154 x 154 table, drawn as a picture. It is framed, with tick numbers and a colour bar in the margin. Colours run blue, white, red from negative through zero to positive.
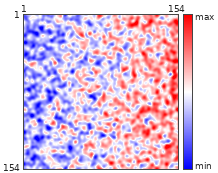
On average the colour sits 50% of the way up the scale. There are no regular stripes. There is an overall slope up to the right. The texture is blotchy. No row or column stands out.
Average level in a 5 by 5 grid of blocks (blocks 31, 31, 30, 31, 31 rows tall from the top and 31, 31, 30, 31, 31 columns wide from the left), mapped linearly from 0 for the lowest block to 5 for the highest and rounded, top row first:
02244 / 02235 / 02245 / 12245 / 11334
